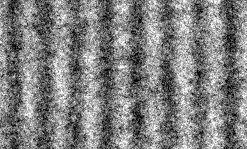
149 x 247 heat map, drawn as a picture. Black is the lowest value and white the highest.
The histogram is bell-shaped. No row or column stands out. The field is mottled with small blotches. Upright stripes repeat 8 times across the table.
